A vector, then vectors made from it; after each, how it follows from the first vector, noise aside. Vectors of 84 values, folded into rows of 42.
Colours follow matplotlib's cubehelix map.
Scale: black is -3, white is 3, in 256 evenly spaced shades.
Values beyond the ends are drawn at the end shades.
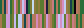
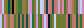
wrapped around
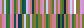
negated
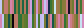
wrapped around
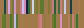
partly zeroed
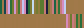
partly zeroed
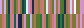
negated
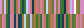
negated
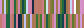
negated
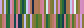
negated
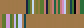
partly zeroed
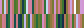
negated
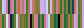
wrapped around
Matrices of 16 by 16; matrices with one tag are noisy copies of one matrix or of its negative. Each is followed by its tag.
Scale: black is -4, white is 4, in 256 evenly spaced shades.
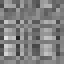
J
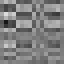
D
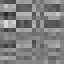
D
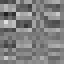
D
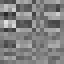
D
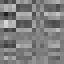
D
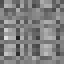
J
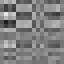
D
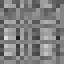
J
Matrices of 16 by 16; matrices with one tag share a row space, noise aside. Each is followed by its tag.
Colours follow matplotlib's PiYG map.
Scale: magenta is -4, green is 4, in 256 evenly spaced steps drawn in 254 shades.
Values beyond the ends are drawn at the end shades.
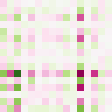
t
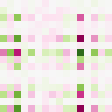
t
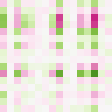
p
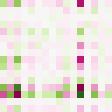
t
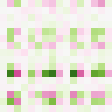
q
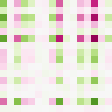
p
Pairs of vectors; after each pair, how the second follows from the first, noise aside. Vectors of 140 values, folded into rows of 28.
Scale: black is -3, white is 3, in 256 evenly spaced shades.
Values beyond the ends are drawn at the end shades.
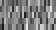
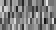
wrapped around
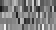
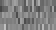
shrunk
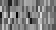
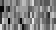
wrapped around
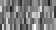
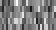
wrapped around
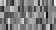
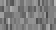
shrunk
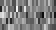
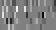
partly zeroed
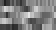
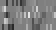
partly zeroed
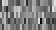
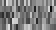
wrapped around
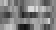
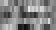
copied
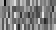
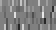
partly zeroed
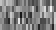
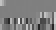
partly zeroed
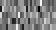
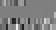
partly zeroed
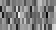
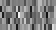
copied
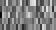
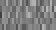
shrunk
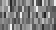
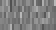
shrunk
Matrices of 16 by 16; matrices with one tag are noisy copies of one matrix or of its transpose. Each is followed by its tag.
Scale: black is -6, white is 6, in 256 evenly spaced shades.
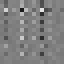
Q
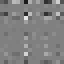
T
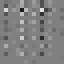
Q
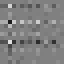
Q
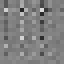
Q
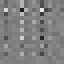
Q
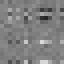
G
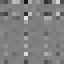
T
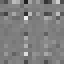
T
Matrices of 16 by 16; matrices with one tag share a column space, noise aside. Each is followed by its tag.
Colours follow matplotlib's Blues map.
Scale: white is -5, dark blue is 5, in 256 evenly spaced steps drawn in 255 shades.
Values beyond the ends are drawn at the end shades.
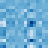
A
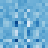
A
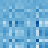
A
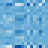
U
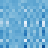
A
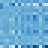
U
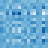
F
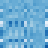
A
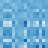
A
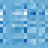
F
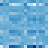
U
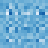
F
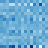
U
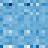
U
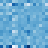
U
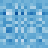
F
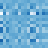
F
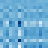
A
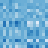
A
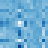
A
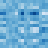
F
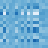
F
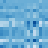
A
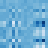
A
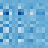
F
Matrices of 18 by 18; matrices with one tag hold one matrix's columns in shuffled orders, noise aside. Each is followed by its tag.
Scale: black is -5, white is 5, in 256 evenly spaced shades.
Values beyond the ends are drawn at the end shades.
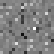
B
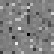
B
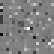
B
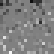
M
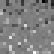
M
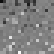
M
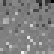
M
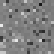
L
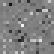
L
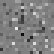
B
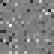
L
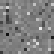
B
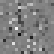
B
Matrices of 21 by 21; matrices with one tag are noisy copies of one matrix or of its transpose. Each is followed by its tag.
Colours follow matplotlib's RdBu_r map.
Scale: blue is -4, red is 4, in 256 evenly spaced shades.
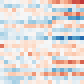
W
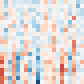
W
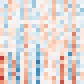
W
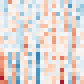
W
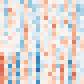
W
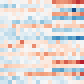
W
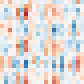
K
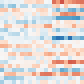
W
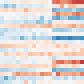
W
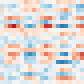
K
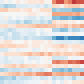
W
